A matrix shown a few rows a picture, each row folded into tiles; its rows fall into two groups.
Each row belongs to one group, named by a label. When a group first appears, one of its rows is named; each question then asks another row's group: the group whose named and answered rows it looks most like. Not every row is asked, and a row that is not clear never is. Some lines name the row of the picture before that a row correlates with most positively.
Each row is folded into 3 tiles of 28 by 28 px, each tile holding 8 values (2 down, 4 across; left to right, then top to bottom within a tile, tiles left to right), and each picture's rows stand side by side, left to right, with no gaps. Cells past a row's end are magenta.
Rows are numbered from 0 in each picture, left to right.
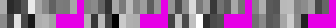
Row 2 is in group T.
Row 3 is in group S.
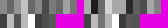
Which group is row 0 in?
T
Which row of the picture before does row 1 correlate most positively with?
2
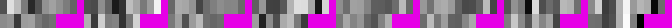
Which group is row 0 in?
T
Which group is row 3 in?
S
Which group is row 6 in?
S
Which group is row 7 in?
S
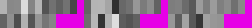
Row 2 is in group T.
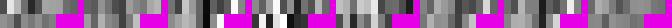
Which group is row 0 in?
T
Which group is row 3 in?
T
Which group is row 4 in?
S
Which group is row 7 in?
T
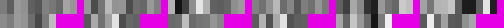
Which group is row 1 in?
T
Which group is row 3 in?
T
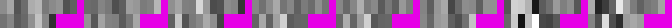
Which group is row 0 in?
S
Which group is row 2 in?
S
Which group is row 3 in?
T
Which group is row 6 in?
T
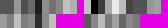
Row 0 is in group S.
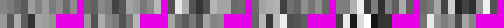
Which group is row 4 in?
T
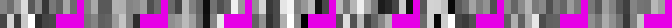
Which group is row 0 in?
T
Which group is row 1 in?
S
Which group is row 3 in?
S
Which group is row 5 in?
T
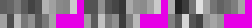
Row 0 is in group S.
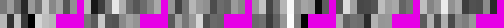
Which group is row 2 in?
T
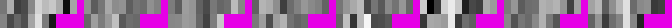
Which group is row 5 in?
T
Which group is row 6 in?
S
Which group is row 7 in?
S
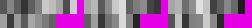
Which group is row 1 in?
S
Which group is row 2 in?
S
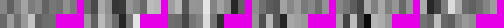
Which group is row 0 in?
T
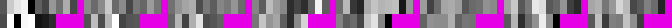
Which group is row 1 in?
T
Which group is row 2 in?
T
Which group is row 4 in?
S
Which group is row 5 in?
T
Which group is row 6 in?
S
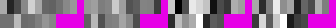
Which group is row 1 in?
S
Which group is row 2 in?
T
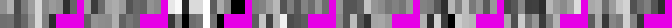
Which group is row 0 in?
S
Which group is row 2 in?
S
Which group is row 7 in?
S
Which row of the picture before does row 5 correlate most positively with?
0
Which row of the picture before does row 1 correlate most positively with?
2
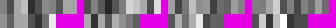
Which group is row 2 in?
T
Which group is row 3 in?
T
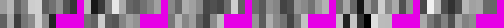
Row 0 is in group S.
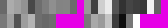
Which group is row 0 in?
T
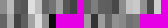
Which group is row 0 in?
S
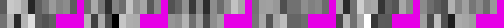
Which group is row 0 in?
T
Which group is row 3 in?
T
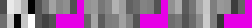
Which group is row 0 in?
T
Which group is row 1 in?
S
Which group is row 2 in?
S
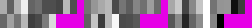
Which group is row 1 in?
T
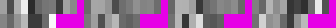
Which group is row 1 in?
T
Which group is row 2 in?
T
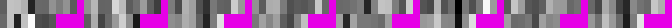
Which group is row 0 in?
T
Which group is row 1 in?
S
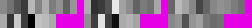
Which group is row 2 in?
T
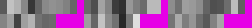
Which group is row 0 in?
T
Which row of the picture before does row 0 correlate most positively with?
2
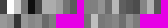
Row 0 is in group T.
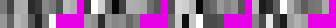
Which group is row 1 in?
T
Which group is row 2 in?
T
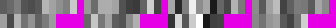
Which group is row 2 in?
T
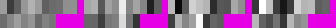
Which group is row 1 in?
S
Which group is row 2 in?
T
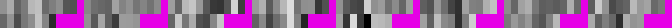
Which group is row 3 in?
S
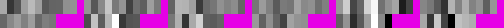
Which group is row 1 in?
T
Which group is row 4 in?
S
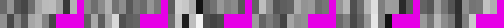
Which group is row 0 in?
S
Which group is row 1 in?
T
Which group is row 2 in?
T
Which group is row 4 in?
S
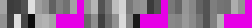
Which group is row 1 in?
S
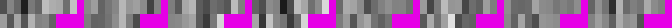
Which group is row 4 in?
T
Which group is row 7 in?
S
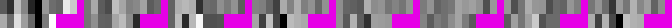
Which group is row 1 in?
S
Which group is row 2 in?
T
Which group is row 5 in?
S
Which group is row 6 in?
T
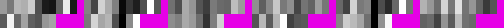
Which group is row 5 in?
S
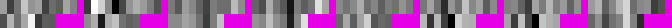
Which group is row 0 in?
T
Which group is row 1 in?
T
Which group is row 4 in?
T
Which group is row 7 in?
S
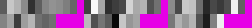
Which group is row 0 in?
T
